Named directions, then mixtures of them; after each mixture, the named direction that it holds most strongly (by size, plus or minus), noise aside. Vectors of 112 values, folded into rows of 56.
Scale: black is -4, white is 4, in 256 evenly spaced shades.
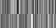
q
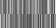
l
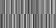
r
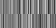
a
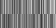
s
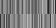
l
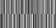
r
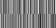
a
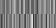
r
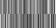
l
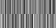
r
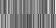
l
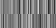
a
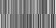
l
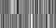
q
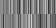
a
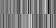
a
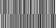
l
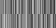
s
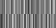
r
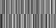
r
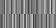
r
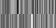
q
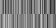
s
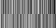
s
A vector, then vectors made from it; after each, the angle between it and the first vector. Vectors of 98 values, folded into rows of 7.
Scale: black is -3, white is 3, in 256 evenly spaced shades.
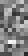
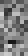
nearly opposite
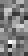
nearly parallel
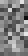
partly aligned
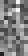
orthogonal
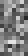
nearly parallel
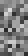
nearly parallel
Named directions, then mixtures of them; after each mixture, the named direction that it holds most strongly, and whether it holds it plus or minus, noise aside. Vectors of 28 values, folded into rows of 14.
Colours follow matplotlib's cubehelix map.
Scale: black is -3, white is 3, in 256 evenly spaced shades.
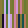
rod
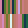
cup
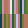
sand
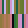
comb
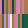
cup, plus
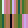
cup, minus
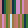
cup, plus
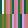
comb, minus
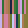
sand, minus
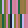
cup, minus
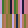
sand, minus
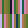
sand, minus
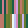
comb, minus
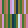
comb, plus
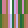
sand, plus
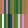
rod, minus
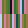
sand, minus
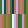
comb, minus
